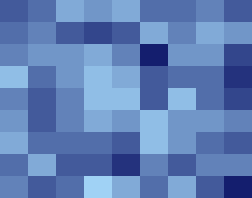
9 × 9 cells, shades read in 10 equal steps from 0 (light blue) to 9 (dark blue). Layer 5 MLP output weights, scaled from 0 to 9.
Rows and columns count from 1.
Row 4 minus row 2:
-4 1 -3 -6 -4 4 1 3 5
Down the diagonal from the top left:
6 4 3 1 1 1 3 4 9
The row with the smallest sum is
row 6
